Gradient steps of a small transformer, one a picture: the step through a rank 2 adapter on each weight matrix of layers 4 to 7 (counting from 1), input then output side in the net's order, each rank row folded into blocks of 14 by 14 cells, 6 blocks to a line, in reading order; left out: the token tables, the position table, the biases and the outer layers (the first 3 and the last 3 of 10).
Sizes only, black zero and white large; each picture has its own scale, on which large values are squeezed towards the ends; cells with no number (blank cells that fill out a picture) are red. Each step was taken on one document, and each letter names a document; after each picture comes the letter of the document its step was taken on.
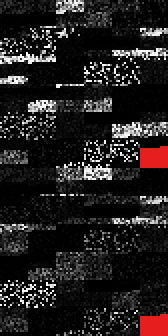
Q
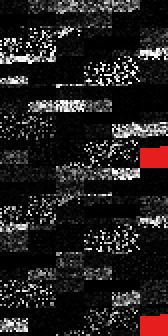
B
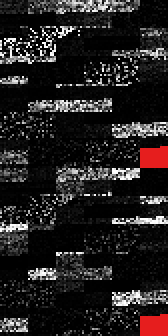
B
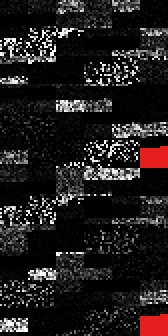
B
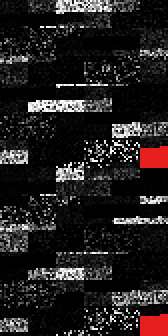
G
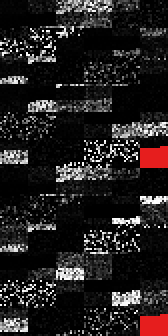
Q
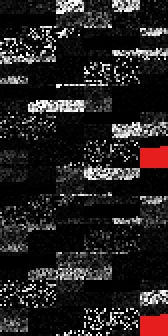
Q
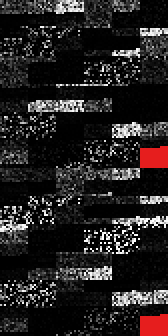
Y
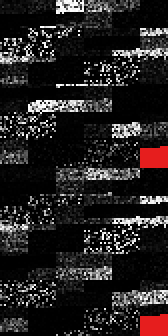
Y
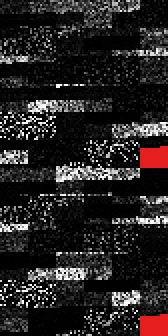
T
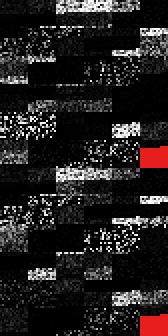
Y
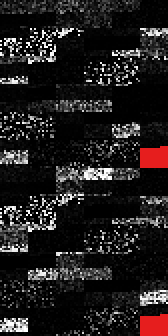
B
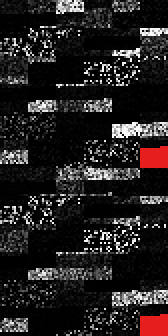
Y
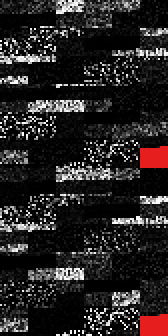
T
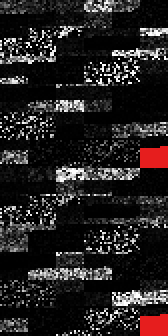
B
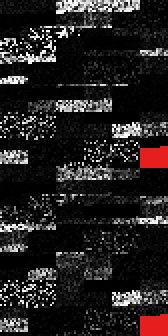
Q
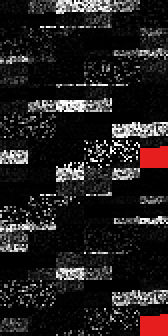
G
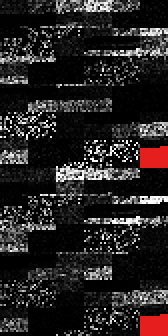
Y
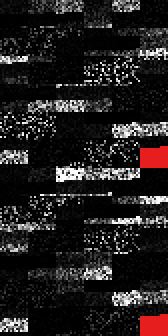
T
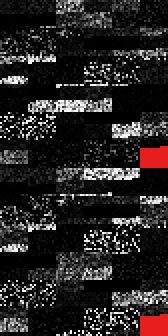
Q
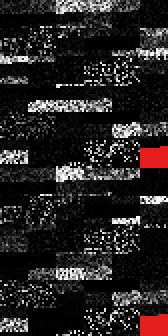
T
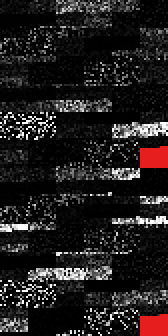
T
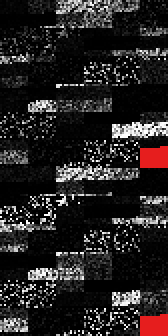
Q
